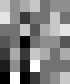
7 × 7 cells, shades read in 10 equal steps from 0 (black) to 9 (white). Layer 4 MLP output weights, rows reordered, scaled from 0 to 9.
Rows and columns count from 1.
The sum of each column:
25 38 18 36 33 37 37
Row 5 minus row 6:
1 1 1 -2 2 0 2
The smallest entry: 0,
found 3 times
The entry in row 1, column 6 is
5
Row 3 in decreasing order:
8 7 7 6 4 4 3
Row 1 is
7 5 6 7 4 5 5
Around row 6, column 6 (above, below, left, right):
4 5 4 4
